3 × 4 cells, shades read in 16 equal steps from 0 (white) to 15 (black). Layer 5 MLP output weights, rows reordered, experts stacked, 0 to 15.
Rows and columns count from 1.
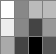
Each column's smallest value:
0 7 4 4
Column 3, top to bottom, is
4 11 15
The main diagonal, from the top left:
0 7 15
